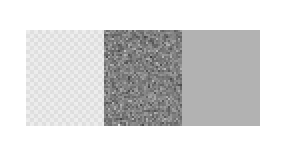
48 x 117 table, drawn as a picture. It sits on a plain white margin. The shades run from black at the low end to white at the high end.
It is made of 1 by 3 panels. Panel 1,1: very high, checkered, faint in contrast. Panel 1,2: middling, fine-grained. Panel 1,3: high, flat.
